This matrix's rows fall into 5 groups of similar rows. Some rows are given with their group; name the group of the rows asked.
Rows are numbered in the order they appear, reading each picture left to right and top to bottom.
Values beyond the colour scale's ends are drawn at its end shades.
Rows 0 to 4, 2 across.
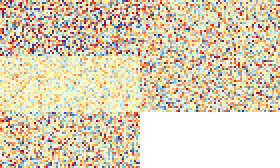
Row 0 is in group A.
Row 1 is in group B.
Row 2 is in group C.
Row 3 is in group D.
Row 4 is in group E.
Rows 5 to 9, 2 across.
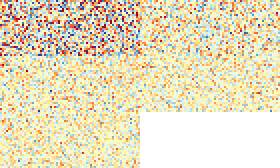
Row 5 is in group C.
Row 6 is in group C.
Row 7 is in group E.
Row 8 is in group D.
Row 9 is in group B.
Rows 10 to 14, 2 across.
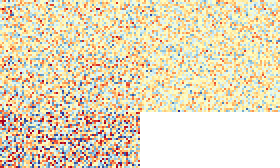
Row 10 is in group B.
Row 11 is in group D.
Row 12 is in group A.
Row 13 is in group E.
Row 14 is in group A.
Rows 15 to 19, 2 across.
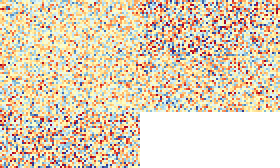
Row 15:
E
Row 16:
A
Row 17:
A
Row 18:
D
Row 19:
A
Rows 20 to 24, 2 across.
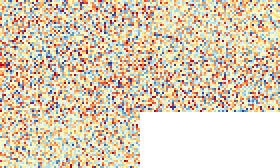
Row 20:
C
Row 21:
B
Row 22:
E
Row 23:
A
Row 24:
C
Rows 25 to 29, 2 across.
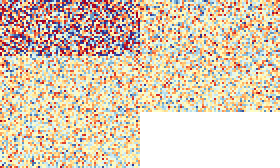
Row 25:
C
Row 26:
E
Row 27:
E
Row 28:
D
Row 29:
A
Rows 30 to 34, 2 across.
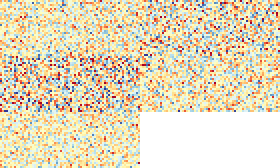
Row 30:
C
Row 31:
C
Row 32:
C
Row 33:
E
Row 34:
C
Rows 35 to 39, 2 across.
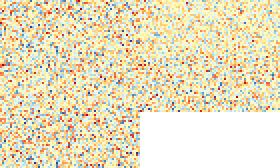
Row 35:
D
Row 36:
B
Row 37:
E
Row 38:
A
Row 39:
D
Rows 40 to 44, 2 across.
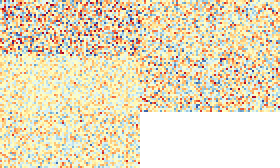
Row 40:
B
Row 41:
D
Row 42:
C
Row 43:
C
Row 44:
C
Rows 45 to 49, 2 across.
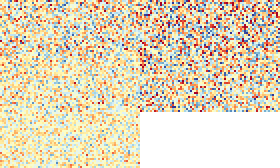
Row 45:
C
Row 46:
C
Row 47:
C
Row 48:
A
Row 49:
C
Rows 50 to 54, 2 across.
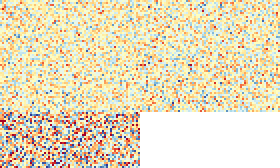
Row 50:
B
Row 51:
C
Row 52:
A
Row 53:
A
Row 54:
A
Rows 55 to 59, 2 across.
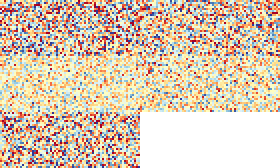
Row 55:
D
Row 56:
E
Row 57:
A
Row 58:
B
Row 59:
B
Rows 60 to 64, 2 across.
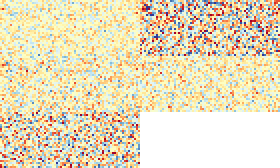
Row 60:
E
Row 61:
E
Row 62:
E
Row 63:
B
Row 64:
C
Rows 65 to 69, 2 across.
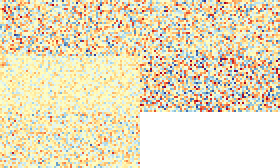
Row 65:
B
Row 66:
D
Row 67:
E
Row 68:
C
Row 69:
C
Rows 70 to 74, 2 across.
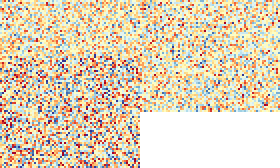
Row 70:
B
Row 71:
A
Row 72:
C
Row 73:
C
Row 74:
B
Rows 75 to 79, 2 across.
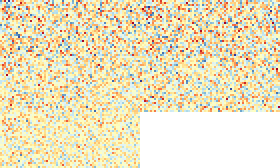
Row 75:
B
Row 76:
B
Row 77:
B
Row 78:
C
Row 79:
B
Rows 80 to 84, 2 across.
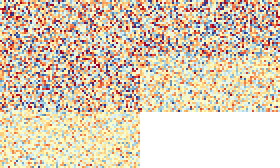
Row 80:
B
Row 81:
C
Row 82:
D
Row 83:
E
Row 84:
D
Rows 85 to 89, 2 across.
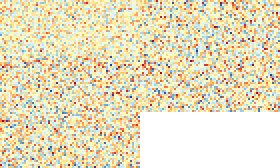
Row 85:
D
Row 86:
C
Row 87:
D
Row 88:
B
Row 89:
E
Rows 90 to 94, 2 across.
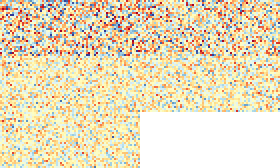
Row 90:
E
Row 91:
B
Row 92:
B
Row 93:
D
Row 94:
B
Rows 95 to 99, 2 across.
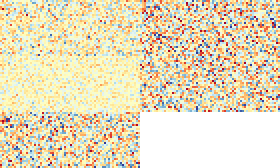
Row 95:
E
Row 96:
B
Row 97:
A
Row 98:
D
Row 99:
E
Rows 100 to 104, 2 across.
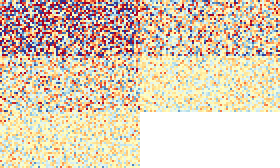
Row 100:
D
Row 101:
E
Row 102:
C
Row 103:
C
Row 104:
A
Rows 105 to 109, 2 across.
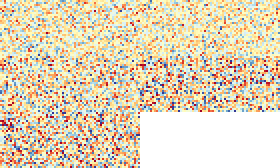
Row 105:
D
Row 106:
A
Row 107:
A
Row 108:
A
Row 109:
B
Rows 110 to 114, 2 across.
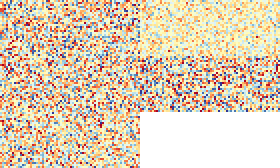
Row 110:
A
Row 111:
B
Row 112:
B
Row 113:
A
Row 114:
B
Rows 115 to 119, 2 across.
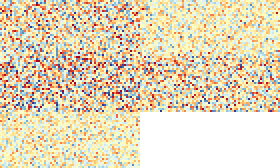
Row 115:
D
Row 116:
E
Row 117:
D
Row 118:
B
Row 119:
A
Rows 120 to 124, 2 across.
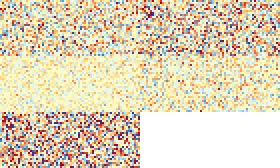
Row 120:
A
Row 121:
B
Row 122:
D
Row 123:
A
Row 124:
B
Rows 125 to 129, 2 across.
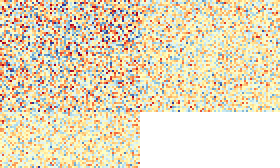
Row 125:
C
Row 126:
D
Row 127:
E
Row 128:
A
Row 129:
E
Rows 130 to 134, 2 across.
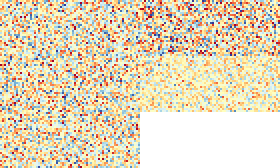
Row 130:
C
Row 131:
B
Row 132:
A
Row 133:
B
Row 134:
C
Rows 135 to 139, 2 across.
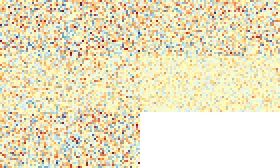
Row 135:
C
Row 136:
D
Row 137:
D
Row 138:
C
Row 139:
C
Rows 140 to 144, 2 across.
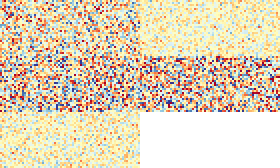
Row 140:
B
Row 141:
C
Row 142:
C
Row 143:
D
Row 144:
C
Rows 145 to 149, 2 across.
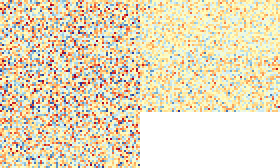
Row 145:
A
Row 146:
A
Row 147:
A
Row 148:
E
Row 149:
D
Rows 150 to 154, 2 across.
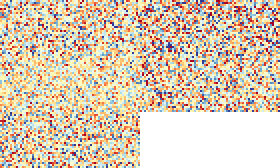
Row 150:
A
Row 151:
D
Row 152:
B
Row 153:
B
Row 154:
A
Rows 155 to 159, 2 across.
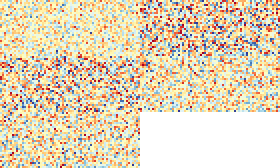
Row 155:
C
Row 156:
A
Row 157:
D
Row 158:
E
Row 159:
A
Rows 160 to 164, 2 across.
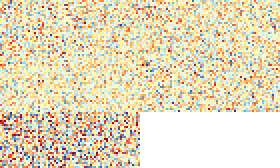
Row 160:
A
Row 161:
B
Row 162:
A
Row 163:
E
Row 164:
A
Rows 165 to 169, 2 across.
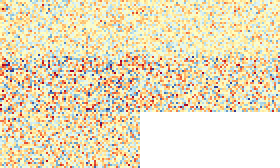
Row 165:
E
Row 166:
D
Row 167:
E
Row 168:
B
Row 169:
B
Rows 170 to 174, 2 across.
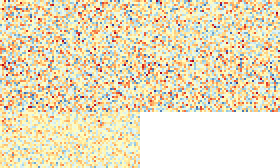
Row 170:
B
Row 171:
C
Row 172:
B
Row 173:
B
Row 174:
B
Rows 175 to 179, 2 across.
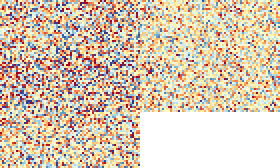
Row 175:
C
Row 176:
B
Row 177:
D
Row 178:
B
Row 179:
D
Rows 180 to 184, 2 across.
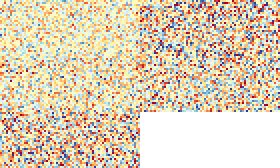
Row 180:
D
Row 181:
D
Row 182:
E
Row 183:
C
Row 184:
B
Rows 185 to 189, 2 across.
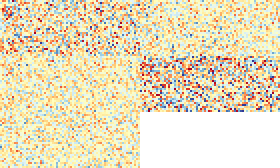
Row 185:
B
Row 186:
A
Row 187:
B
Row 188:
D
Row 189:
D
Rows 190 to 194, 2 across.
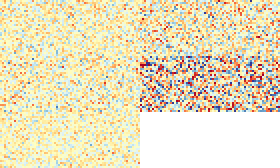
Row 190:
D
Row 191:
D
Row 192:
C
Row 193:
E
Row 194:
C
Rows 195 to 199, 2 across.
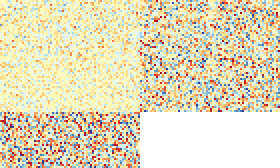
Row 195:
C
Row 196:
C
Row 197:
D
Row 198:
C
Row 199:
B
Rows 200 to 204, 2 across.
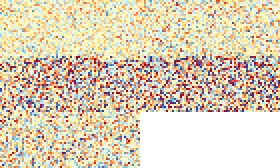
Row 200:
D
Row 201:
D
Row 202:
D
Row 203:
D
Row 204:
A
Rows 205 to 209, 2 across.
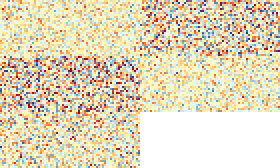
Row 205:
B
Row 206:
C
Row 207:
D
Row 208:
C
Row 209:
D
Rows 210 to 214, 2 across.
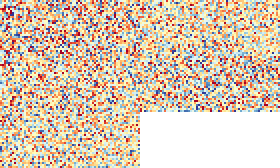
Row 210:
B
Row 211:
A
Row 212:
B
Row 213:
C
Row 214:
A
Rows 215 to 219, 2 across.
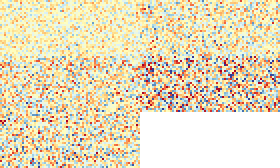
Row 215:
C
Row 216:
A
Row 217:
D
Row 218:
B
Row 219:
A
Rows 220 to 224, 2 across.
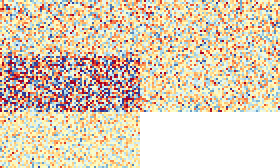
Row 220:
E
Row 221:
B
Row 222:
C
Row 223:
C
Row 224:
A
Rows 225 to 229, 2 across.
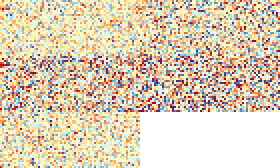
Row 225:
E
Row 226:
C
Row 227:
E
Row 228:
A
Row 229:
A
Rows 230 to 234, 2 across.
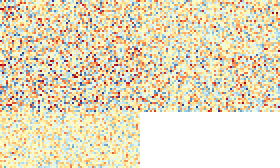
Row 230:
B
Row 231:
C
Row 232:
A
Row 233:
C
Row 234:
C
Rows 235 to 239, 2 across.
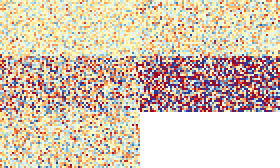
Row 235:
A
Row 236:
A
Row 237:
A
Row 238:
C
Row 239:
C
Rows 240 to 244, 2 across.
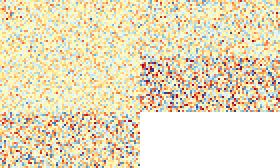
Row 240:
B
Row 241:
C
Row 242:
D
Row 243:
B
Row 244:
D
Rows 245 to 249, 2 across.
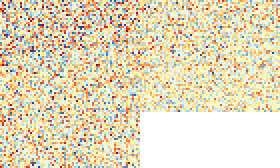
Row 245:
A
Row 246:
A
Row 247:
E
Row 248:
D
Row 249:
A
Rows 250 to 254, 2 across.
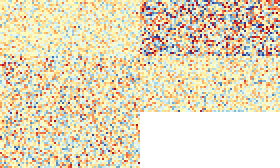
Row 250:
C
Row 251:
E
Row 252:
B
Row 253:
A
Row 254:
C
